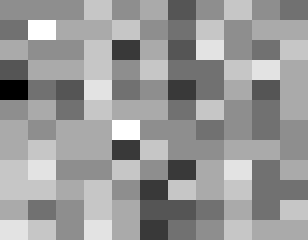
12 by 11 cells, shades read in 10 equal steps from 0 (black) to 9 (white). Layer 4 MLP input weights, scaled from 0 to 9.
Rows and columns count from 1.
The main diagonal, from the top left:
5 9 5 7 4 6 5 5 8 4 7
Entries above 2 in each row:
11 11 10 11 9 11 11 10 10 10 11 10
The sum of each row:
57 65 58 63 45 60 60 61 63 62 55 64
